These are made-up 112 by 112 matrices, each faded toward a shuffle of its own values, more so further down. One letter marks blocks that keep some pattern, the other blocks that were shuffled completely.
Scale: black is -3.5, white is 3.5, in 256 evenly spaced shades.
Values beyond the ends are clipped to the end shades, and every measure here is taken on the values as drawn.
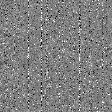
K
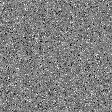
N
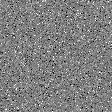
N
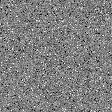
N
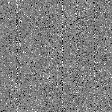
K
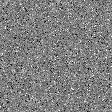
N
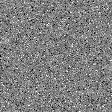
N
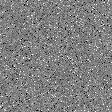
N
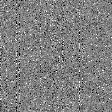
K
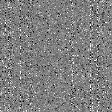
K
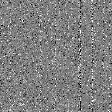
K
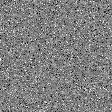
N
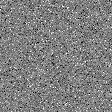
N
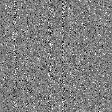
K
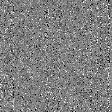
K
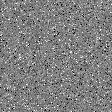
N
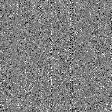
K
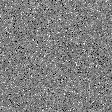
N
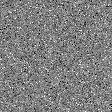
N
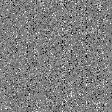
K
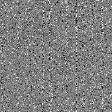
K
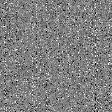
K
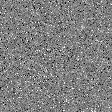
N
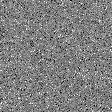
N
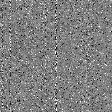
K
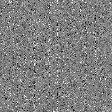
K
